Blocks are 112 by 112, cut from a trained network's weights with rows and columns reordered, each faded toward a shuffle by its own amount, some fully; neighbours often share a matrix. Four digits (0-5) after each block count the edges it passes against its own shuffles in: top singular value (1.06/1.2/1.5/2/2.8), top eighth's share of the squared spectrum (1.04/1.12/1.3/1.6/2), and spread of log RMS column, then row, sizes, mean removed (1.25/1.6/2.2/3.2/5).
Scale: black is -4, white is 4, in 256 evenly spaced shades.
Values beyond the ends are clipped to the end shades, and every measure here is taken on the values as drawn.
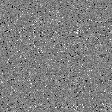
3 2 1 1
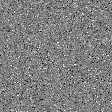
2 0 0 0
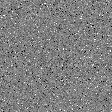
2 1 0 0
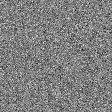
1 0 0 0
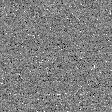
2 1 0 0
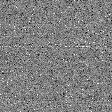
3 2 0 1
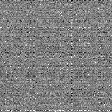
4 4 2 3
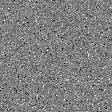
0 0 0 0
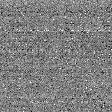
3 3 1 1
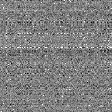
4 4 2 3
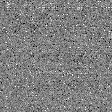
3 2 0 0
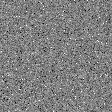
0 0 0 0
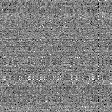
4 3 2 2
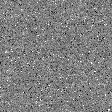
1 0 0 0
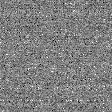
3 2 1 1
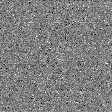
2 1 0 0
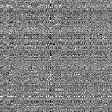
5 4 3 3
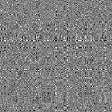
5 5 3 3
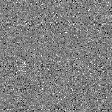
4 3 1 2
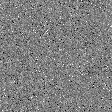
0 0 0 0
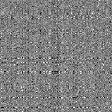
4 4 2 3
